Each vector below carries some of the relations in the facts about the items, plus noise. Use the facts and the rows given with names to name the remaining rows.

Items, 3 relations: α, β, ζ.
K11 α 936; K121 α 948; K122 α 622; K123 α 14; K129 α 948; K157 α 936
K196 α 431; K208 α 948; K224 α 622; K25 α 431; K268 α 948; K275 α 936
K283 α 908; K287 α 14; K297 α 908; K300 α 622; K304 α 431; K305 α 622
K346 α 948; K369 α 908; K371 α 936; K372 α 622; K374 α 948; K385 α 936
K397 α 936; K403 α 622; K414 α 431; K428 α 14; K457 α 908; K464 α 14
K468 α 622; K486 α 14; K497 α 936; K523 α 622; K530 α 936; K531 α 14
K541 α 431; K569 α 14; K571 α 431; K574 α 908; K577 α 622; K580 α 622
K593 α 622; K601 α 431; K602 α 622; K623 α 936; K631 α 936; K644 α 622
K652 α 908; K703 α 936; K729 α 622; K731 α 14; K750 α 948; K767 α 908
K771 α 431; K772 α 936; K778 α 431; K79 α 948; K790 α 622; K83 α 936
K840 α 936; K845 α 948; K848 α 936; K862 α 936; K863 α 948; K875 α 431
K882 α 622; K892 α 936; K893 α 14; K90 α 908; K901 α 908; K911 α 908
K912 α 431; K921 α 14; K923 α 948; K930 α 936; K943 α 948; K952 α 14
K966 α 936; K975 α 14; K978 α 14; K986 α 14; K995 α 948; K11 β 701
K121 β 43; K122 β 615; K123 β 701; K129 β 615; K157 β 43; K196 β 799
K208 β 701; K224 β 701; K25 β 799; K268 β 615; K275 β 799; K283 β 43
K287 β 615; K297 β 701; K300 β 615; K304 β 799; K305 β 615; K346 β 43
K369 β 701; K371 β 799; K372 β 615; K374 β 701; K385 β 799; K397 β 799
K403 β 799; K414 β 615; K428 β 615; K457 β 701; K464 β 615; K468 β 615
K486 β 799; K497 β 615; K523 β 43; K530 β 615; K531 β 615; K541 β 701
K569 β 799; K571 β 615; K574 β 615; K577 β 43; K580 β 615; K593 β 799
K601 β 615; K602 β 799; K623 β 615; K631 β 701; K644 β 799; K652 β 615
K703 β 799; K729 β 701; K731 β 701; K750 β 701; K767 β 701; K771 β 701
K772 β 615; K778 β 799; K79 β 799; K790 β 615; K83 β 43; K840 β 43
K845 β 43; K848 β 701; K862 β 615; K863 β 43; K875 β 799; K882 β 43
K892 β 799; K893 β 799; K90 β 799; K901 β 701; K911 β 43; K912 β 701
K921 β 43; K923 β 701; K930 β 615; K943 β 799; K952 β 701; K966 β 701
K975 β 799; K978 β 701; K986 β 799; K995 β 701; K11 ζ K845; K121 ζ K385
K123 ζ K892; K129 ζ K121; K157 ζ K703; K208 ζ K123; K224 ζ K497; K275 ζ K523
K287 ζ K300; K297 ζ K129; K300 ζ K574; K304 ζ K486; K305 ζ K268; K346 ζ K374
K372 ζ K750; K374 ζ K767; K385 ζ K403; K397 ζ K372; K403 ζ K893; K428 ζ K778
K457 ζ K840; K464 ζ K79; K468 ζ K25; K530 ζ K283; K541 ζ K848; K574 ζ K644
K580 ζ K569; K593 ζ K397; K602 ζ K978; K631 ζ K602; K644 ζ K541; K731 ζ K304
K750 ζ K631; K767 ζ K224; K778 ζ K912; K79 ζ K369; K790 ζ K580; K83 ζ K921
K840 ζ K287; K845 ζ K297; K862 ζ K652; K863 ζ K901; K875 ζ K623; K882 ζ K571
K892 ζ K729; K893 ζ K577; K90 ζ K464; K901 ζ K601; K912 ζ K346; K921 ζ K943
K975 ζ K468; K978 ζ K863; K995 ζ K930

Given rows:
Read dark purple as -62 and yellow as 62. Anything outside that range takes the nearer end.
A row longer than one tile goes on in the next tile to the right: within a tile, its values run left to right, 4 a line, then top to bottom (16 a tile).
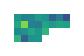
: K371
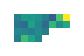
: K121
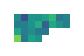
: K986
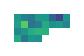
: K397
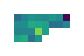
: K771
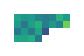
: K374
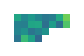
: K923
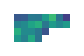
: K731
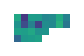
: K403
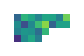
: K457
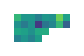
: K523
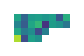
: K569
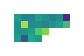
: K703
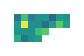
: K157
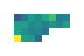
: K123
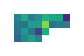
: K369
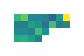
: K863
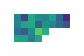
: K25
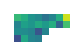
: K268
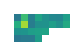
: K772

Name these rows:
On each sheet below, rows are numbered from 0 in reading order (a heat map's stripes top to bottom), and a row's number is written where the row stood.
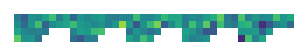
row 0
K952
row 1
K848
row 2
K767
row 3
K464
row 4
K468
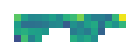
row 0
K372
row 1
K346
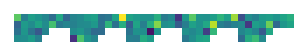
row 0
K79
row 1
K129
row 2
K90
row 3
K652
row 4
K297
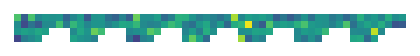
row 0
K644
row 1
K631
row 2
K840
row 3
K750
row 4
K892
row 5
K966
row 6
K601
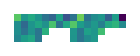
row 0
K943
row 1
K83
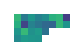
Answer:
K224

